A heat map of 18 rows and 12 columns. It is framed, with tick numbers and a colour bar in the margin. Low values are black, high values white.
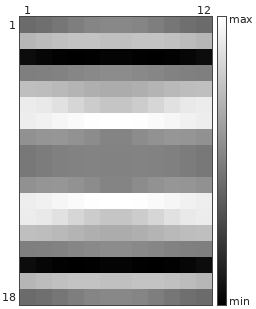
On average the colour sits 60% of the way up the scale. No overall slope runs across the table. It mirrors both left to right and top to bottom. Streaks run across, left to right.
